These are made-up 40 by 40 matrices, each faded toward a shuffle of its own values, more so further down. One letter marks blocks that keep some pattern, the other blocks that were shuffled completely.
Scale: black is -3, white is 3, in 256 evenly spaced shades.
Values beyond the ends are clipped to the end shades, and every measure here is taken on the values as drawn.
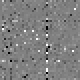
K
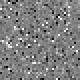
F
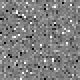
F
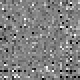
K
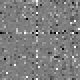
K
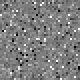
F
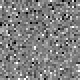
F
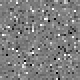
F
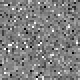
F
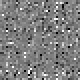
K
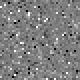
F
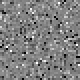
F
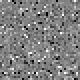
F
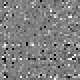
K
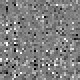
K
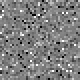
F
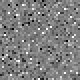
F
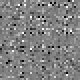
K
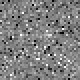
F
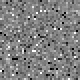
F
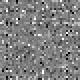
K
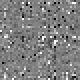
K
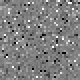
F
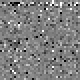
K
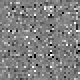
K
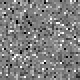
F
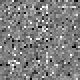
K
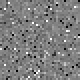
F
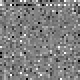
K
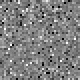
F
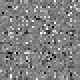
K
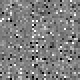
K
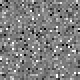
F
